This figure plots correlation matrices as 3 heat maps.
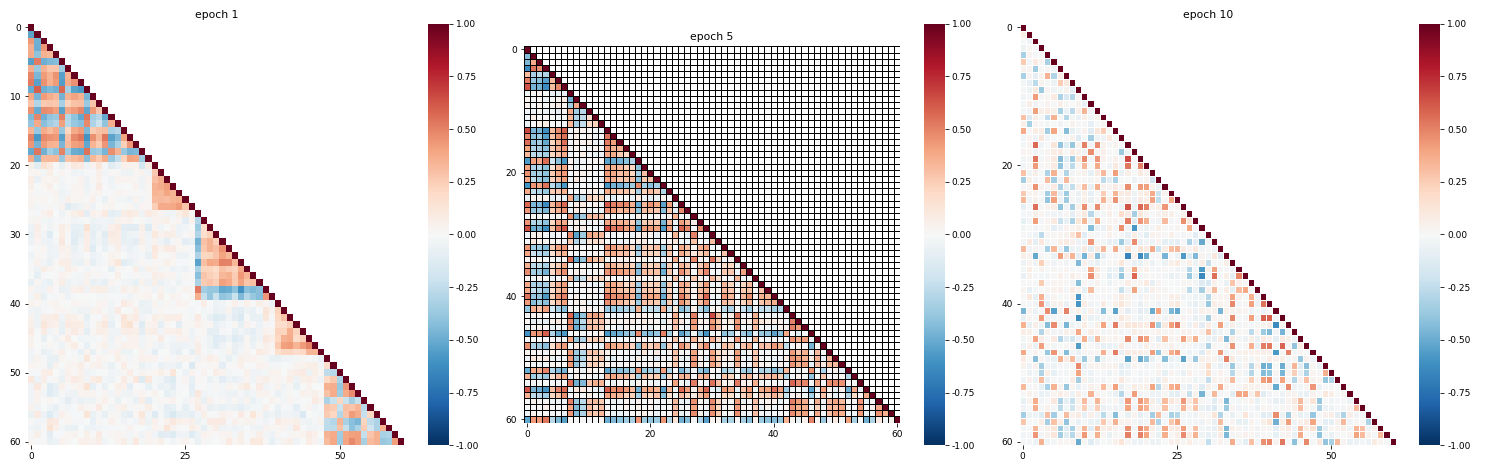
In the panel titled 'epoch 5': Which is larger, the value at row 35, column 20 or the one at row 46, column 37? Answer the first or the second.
the first
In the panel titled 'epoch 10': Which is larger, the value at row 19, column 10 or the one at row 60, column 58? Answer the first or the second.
the first
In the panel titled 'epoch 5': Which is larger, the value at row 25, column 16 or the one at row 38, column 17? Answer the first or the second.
the first
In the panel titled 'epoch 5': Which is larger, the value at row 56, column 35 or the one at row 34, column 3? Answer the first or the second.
the first
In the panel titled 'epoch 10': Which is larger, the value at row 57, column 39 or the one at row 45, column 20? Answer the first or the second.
the second
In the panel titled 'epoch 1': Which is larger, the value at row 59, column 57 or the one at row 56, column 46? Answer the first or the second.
the second
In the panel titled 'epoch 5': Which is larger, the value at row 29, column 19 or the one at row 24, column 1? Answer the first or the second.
the first
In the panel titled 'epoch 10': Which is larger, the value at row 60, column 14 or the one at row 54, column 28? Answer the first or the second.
the second
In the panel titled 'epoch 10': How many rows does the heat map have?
61
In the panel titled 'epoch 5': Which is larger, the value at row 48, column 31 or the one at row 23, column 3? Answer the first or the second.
the first
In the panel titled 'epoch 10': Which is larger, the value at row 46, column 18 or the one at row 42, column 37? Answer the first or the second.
the second
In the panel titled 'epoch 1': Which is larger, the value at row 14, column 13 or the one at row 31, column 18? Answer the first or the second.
the first
